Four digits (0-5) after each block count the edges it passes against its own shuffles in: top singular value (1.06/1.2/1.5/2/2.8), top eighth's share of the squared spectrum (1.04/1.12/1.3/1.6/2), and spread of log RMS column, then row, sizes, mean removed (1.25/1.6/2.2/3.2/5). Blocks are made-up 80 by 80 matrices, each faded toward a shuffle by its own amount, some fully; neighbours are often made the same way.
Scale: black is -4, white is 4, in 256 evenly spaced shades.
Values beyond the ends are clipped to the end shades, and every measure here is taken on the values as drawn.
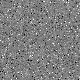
0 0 0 0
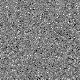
3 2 1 1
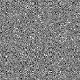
4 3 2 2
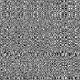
5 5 3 3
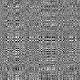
5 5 3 3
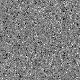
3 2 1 0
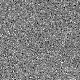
3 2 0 0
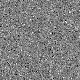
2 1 0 0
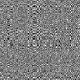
5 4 3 3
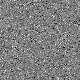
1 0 0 0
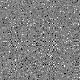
4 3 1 1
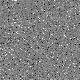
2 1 0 0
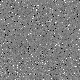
1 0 0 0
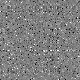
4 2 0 1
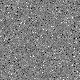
0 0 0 0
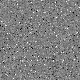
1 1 0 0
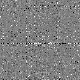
3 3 2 2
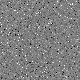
0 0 0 0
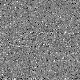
1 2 0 2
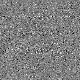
1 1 0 2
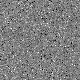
0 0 0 0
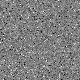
0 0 0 0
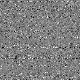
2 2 0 3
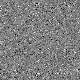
1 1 0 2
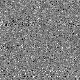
1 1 0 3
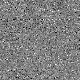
1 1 0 2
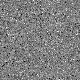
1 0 0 1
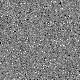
0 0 0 1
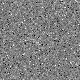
0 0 0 0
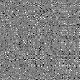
4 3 2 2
